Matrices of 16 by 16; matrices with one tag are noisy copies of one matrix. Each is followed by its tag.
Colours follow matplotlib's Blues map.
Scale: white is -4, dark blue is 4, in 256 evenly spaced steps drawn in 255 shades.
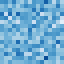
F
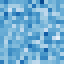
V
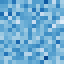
F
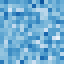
V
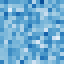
V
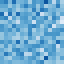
F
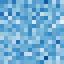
F
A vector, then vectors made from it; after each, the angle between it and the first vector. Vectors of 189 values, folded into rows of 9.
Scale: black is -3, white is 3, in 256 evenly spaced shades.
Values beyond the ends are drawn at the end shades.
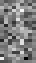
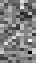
orthogonal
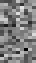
partly aligned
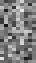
nearly parallel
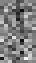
nearly opposite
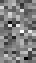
partly aligned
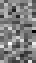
orthogonal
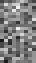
partly aligned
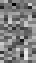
partly opposed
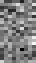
orthogonal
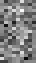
nearly parallel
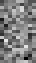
partly aligned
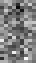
nearly opposite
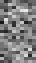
partly aligned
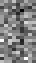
nearly opposite
